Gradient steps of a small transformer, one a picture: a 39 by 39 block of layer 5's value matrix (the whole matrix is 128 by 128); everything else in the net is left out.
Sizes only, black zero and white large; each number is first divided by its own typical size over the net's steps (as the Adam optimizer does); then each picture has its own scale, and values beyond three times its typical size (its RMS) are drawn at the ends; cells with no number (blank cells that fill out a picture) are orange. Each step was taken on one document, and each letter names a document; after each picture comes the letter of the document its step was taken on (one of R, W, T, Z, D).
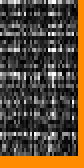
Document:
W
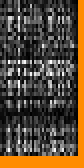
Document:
W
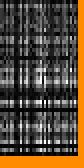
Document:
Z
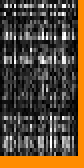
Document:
Z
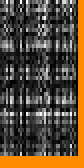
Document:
Z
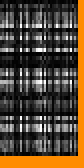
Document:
Z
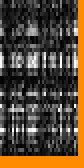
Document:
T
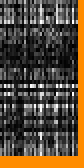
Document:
W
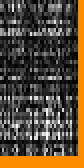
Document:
W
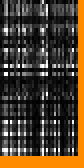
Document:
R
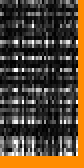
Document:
T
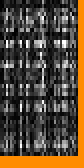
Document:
Z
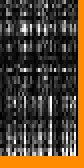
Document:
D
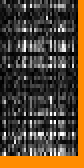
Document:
D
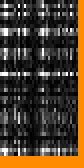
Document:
R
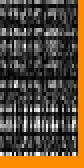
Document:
W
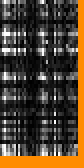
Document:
R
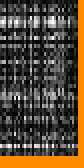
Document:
W
